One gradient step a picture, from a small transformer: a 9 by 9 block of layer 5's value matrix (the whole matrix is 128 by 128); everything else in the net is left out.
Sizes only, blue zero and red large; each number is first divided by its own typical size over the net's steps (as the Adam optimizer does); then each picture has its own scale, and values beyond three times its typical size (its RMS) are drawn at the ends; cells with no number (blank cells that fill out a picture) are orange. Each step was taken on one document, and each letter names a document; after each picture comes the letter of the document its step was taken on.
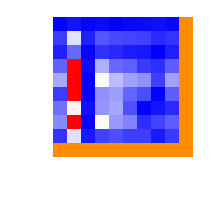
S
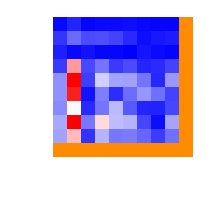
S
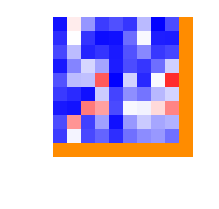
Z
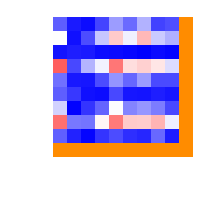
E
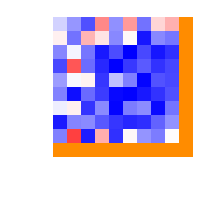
Z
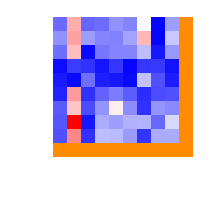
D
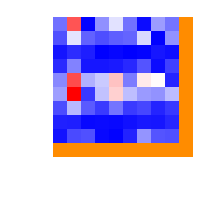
D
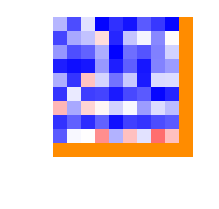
Z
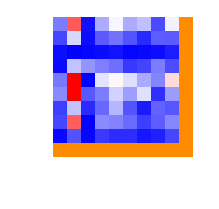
D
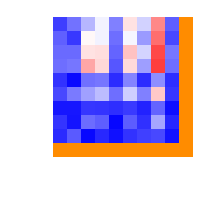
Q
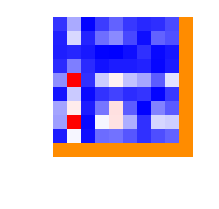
S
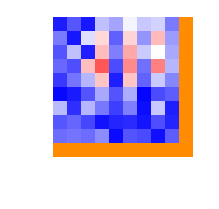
Q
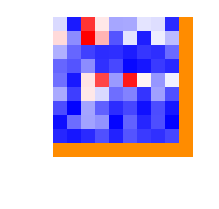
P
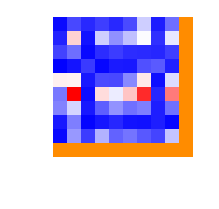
D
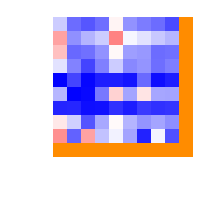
E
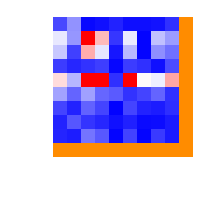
P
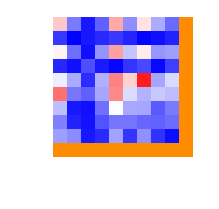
E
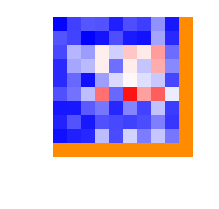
Q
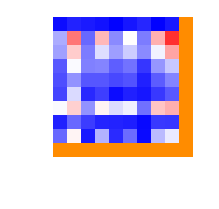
Z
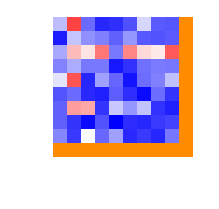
Z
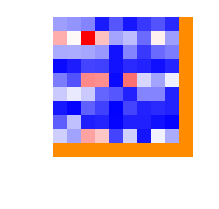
P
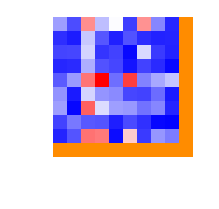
P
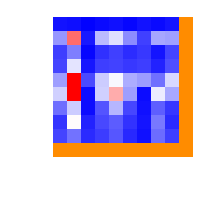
D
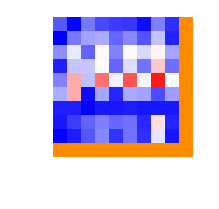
Q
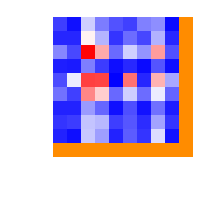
P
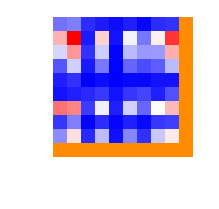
Z
